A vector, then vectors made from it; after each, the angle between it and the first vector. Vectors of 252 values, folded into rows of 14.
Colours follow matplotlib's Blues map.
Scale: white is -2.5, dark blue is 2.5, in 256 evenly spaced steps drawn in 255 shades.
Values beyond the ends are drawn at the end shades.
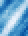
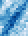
nearly opposite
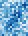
partly opposed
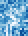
partly aligned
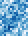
partly opposed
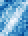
nearly parallel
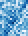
partly opposed
